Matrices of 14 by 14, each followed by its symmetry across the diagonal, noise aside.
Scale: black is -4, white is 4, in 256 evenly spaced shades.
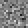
antisymmetric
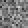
neither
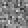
antisymmetric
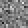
antisymmetric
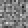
antisymmetric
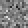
antisymmetric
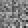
antisymmetric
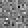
antisymmetric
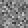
antisymmetric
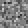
antisymmetric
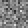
neither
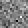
antisymmetric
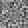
antisymmetric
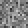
neither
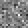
neither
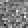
neither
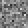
neither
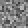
antisymmetric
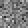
neither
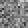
neither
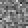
neither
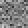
neither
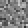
antisymmetric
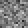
neither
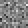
neither
